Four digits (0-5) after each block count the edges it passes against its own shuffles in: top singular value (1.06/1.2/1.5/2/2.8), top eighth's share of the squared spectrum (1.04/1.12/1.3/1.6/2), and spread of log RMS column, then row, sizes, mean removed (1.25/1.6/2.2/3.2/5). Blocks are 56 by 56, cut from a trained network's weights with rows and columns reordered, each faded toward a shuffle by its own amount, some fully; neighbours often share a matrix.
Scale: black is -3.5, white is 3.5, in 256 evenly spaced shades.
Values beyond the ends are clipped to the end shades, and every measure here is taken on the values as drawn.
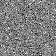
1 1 0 0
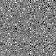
3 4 2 1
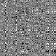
4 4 3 2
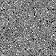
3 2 1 0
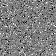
0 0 0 0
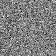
1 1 0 0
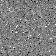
0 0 0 0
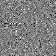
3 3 1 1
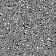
1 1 0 0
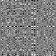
4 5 3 2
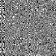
3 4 2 2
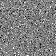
2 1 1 0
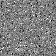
2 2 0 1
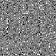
3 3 2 1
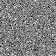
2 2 0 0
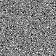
1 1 0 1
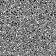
0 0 0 0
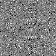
3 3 2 1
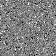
2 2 0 0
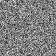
1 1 0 0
